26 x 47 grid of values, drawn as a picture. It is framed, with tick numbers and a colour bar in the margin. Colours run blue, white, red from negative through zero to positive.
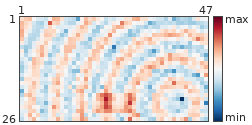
Odd patch: higher, in the bottom middle. Odd rows or columns: none. Mirror symmetry: none. Ninth with the highest average: bottom middle. Rings: centred on the bottom right. Histogram: bell-shaped. Slope: none.
